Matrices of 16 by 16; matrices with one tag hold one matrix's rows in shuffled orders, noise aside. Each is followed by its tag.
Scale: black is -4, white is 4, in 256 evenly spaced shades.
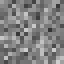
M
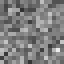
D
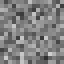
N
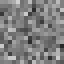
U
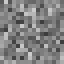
N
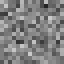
N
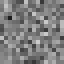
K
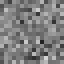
K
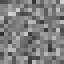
U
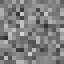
N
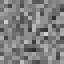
K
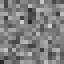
D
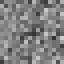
K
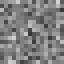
U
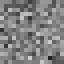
D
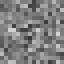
U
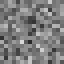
D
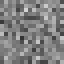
K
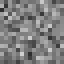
D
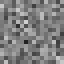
M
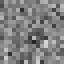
K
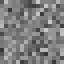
K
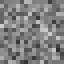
M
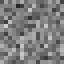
N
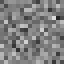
M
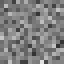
M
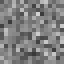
K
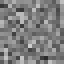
N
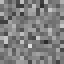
N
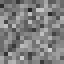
D
